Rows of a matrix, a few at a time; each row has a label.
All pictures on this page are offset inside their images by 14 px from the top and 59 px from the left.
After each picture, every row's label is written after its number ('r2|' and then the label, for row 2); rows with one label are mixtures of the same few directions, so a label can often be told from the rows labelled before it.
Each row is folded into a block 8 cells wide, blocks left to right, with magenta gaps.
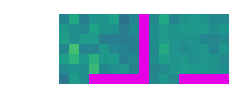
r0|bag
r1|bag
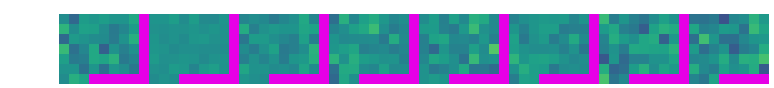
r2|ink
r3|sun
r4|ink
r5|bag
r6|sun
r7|bag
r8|bag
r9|ink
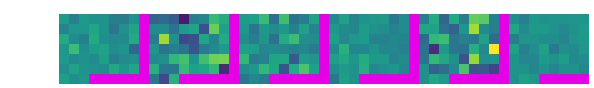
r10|sun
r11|ink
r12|sun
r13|bag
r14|sun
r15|ink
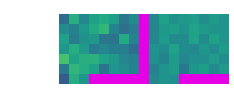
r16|bag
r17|bag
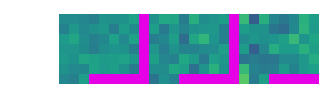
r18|ink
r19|sun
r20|bag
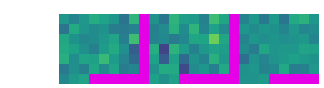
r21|ink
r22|bag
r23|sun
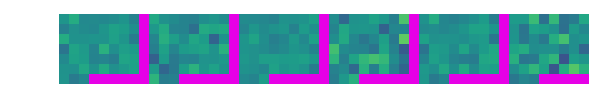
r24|ink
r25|bag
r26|ink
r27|ink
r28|ink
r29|sun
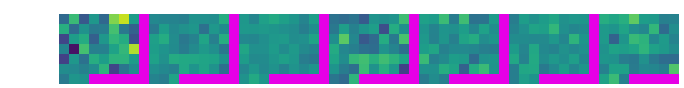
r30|sun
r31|ink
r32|ink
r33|ink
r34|sun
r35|bag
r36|ink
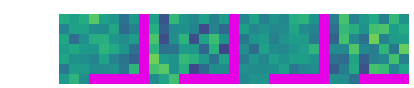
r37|ink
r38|bag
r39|sun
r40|bag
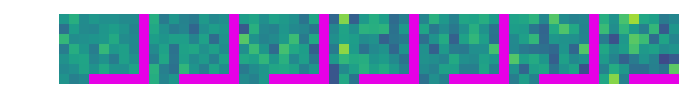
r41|ink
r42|bag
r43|ink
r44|bag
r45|sun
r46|sun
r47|ink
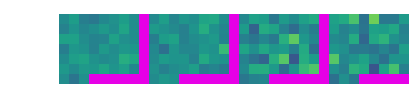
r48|ink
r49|sun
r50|sun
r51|sun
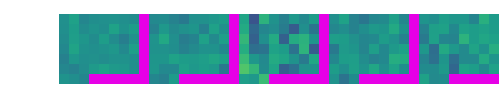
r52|bag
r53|ink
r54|bag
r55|ink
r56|bag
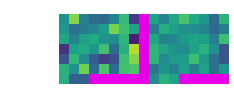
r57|ink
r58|ink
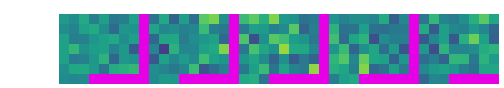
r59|sun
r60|sun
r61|ink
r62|bag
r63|sun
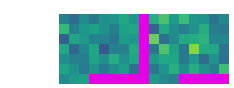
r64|ink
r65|ink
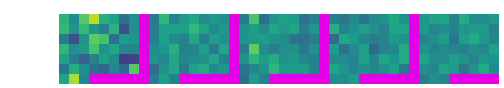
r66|ink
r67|bag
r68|bag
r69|ink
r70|sun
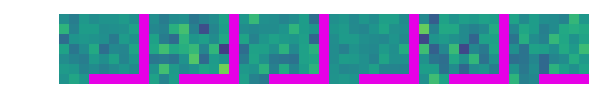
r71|ink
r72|sun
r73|ink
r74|sun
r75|ink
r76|bag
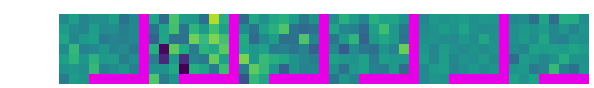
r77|bag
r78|bag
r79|bag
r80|sun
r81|bag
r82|sun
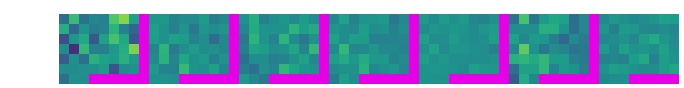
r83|sun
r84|bag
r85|bag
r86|bag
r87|sun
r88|bag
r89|sun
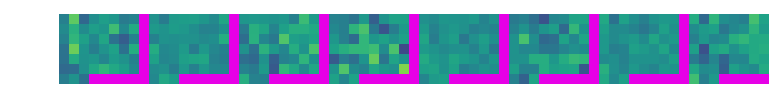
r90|bag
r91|ink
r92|bag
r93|sun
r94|bag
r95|ink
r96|bag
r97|bag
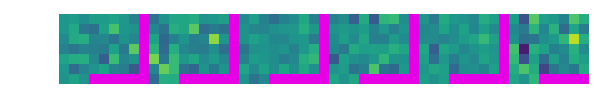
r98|sun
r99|bag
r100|ink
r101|sun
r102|bag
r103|bag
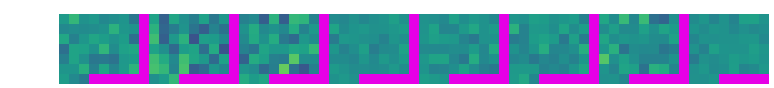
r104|ink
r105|bag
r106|sun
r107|ink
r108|sun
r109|ink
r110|sun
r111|sun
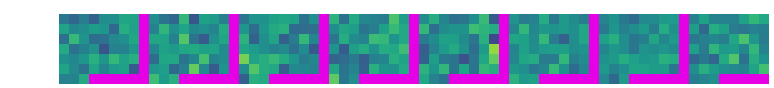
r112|ink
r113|sun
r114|bag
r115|bag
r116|ink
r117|sun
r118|ink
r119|sun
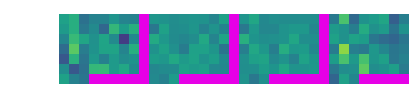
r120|bag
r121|ink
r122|ink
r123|bag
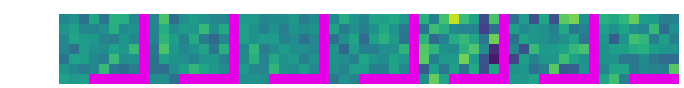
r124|sun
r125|bag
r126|bag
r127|sun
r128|ink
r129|sun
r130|ink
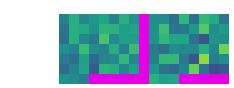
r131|bag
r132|sun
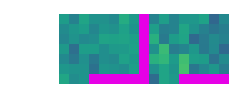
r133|bag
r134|bag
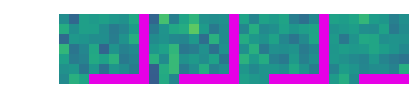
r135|ink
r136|bag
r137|sun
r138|ink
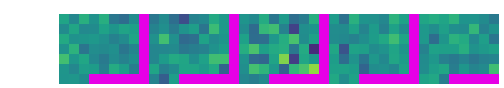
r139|sun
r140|ink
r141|sun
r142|bag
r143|ink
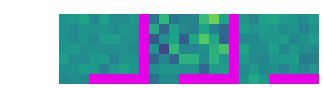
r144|sun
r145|sun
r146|ink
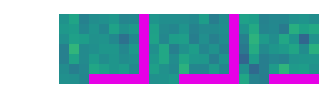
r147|bag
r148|bag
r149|bag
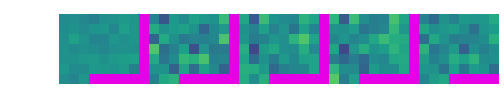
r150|ink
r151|ink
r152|bag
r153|bag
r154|ink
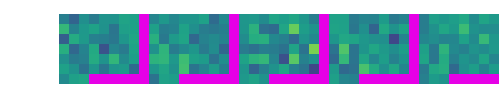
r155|ink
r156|bag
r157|sun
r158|bag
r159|bag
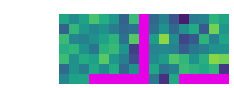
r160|ink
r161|ink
